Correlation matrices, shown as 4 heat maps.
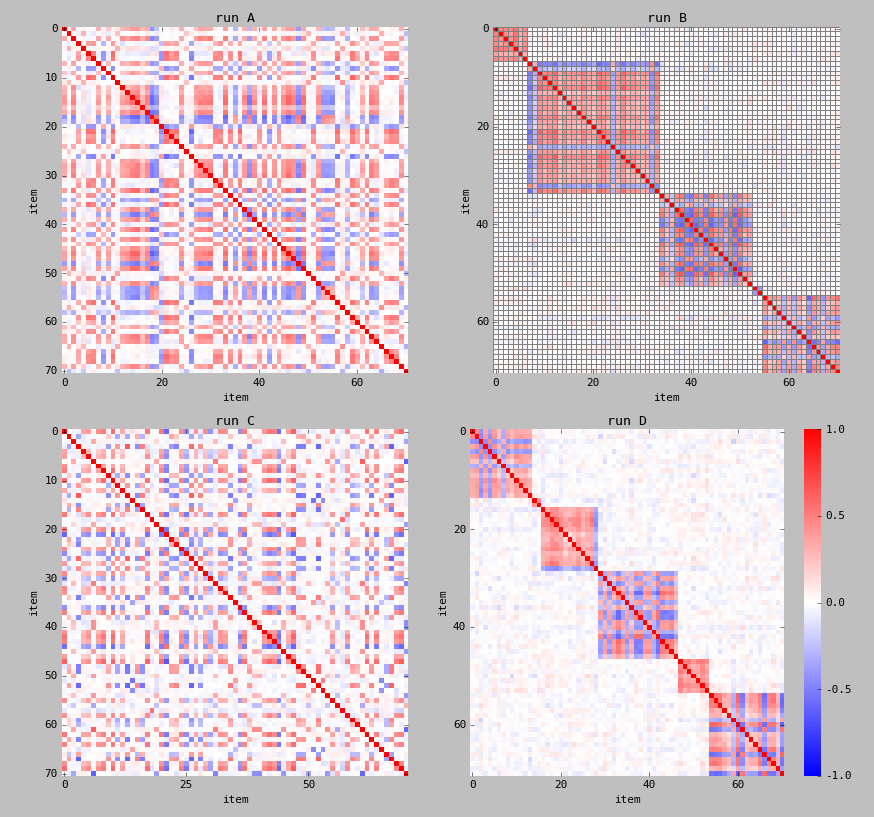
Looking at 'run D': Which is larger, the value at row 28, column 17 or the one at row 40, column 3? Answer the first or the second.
the second
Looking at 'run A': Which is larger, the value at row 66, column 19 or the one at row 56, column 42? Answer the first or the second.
the first
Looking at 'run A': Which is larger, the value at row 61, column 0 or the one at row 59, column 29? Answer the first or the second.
the first
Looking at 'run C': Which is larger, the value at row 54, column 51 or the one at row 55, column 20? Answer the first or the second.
the second
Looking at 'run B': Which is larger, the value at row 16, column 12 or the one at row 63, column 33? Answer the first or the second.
the first
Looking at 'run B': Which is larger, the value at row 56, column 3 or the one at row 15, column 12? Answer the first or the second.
the second
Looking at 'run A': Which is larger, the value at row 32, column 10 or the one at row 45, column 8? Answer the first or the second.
the first
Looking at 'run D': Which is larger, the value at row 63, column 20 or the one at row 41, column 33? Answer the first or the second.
the first
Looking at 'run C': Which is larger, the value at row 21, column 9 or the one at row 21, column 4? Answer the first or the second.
the first
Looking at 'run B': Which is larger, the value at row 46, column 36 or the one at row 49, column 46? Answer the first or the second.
the first
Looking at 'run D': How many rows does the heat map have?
71
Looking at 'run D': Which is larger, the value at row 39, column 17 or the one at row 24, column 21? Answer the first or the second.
the second
